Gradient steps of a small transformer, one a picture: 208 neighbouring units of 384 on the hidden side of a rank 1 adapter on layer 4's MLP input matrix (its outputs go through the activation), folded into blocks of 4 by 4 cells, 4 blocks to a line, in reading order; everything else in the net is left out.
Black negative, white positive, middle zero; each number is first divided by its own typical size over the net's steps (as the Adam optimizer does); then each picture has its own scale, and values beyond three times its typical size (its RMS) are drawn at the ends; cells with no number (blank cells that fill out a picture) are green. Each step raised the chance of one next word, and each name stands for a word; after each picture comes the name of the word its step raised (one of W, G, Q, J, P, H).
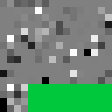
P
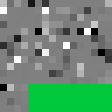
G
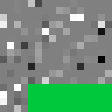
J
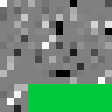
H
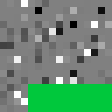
H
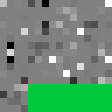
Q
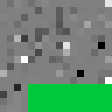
J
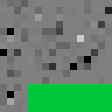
G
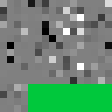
Q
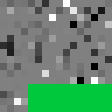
H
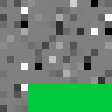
P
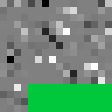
Q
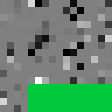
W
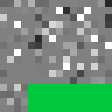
W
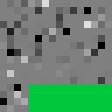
J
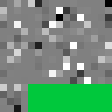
W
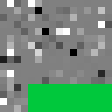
G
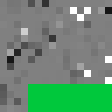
Q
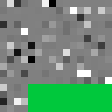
P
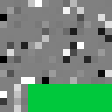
W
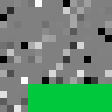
W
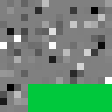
J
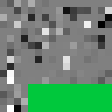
W
